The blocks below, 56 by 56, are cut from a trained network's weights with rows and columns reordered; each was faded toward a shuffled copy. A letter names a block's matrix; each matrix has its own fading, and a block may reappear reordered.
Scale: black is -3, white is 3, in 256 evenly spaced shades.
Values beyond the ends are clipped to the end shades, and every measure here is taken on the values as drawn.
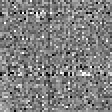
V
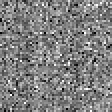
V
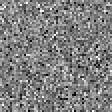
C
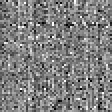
V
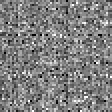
V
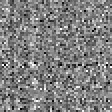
V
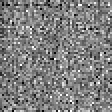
V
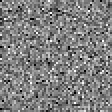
C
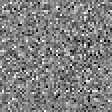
C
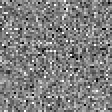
C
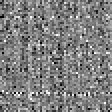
V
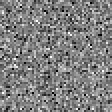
C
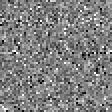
C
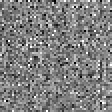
V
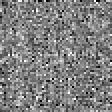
V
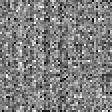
V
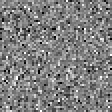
C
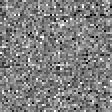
C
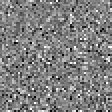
C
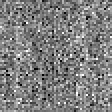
V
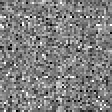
V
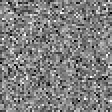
C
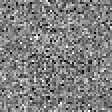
C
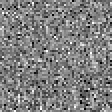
C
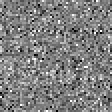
C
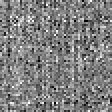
V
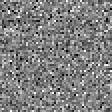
C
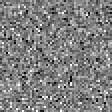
C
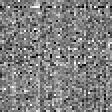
V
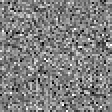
C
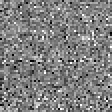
C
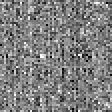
V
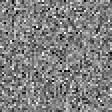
C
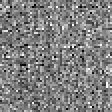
V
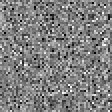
C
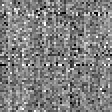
V
